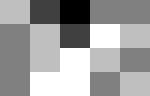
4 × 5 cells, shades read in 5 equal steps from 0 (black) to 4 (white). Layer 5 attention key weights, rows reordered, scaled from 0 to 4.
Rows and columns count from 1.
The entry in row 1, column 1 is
3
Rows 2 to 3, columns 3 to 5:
1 4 3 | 4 3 2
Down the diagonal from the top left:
3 3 4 2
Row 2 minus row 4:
0 -1 -3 2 0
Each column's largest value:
3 4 4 4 3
